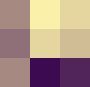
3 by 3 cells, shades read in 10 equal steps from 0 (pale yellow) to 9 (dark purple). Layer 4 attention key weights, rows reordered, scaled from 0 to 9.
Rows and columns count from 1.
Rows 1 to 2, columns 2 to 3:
0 1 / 1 2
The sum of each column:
13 10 11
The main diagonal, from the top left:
4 1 8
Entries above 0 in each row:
2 3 3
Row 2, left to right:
5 1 2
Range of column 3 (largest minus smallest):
7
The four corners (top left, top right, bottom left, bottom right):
4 1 4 8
